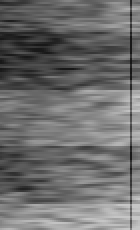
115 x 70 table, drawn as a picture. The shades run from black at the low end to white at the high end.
Ninth with the lowest average: top left. Slope: up to the bottom right. Histogram: bell-shaped. Odd lines: column 66. Stripes: horizontal, repeating 2 times. Average level on the scale: 40%.
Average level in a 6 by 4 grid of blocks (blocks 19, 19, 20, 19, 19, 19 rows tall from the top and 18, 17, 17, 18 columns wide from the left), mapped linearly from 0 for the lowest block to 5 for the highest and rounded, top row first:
1223 / 0012 / 2234 / 2334 / 1233 / 4445
